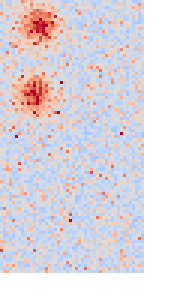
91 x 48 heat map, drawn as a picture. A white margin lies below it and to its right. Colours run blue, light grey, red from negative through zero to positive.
Odd rows or columns: none. Histogram: skewed, a long tail of high values. Mirror symmetry: none. Bumps: two. Average level on the scale: 50%.
